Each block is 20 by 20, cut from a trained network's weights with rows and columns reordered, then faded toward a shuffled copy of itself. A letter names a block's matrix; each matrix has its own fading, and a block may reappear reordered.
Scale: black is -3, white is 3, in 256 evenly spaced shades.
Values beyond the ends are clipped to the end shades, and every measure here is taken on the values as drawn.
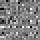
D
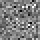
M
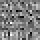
D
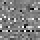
D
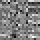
D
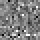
M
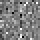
M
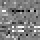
D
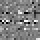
D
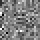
M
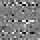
D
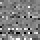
D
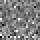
M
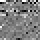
D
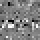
D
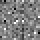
M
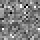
M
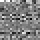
D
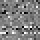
D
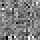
M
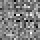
M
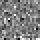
M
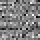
D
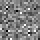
M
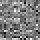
D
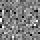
M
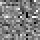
M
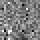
M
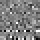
D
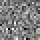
M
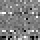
D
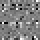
D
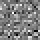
D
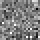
M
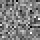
M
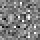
D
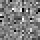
M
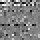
D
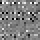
D
